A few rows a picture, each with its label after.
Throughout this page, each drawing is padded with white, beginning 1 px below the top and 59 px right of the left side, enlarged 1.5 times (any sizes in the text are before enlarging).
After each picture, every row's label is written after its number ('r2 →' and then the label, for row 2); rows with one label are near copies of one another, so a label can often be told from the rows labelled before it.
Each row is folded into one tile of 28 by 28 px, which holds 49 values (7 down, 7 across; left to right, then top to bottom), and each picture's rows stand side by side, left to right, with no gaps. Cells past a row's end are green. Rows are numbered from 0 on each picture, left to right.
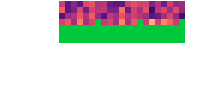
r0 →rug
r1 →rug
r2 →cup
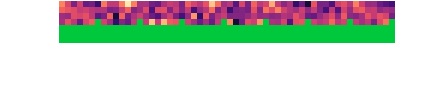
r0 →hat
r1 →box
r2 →cup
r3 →box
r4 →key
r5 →hat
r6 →rug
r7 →hat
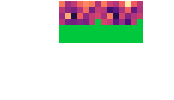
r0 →box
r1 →box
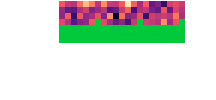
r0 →box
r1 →box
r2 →rug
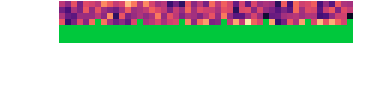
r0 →key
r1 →box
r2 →hat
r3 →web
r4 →cup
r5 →key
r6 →cup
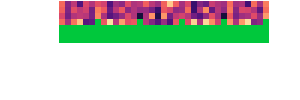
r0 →web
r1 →cup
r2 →box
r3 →cup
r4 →web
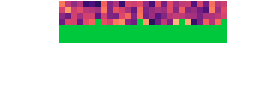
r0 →hat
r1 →web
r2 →key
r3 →key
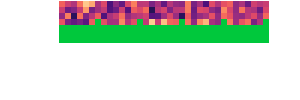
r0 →box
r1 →rug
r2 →cup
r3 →web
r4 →web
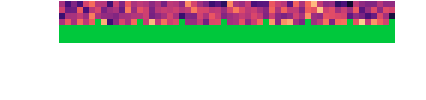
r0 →rug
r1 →key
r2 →cup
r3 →hat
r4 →hat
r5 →web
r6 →hat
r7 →cup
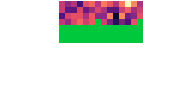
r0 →rug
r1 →box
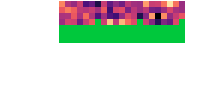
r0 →hat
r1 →cup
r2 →box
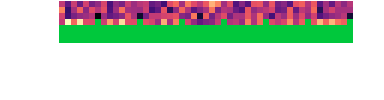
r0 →cup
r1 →cup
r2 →rug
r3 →box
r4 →rug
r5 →rug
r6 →cup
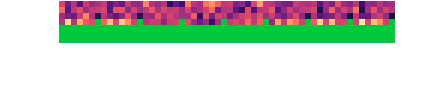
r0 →cup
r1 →cup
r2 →hat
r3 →box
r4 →rug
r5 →cup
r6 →cup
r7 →cup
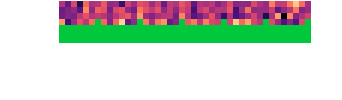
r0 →key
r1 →web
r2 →web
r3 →cup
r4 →cup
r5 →box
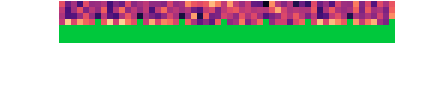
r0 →cup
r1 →cup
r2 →cup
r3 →box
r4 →hat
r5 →hat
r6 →cup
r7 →web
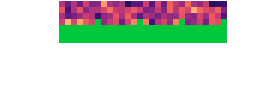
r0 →cup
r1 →hat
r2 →key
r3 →hat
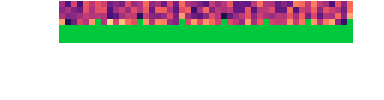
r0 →key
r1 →cup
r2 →web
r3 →cup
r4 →rug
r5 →rug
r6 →web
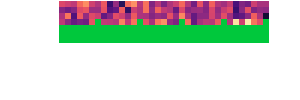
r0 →box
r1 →rug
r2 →web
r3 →key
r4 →cup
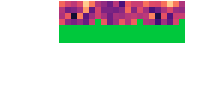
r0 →box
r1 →key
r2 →box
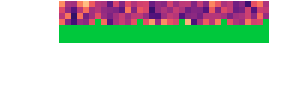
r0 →box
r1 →key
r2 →cup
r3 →key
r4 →rug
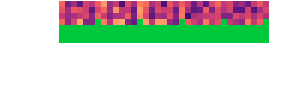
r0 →web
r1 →web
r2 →web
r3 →rug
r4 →rug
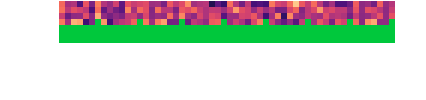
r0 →web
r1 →key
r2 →web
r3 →hat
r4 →hat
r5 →box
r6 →hat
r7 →web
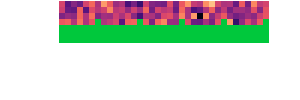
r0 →rug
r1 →hat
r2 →web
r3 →box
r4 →key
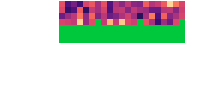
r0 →rug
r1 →cup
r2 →box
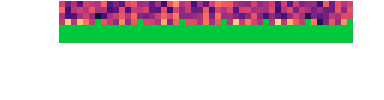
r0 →cup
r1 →rug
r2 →rug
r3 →rug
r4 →cup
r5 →cup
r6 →key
